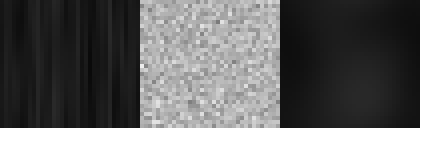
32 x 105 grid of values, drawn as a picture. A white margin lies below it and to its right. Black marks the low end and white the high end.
It is made of 1 by 3 panels. Panel 1,1: very low, streaked downward, faint in contrast. Panel 1,2: high, fine-grained. Panel 1,3: very low, smooth, faint in contrast.
